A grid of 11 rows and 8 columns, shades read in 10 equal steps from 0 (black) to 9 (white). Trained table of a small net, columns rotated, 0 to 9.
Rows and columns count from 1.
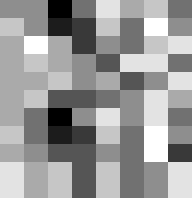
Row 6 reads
6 7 3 3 4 5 8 6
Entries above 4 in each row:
5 5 6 6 7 5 5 4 4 6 6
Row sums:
39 40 47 47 46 42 40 39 37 48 48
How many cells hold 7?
13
